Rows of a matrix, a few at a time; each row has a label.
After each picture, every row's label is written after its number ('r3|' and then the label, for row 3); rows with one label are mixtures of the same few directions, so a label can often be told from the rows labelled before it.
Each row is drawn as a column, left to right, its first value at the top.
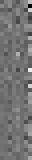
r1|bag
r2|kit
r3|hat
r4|hat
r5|kit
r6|kit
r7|hat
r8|bag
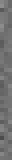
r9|hat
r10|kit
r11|hat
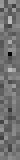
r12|hat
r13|hat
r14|kit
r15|bag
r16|hat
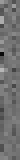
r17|kit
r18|bag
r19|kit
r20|bag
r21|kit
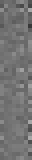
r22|hat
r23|bag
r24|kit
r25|kit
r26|bag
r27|bag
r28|hat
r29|hat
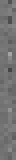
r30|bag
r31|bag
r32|kit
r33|hat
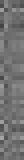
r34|hat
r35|hat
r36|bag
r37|hat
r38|hat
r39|hat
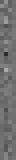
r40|bag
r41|kit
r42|hat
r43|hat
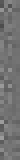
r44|hat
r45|hat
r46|bag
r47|hat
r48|hat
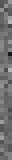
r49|hat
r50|bag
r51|kit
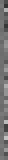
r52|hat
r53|hat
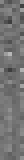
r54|bag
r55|kit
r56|kit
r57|bag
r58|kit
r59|bag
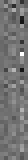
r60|hat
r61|bag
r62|bag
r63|bag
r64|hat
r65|kit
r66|hat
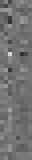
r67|hat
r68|bag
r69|kit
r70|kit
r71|hat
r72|kit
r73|kit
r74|hat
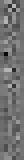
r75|kit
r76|kit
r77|bag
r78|bag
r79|hat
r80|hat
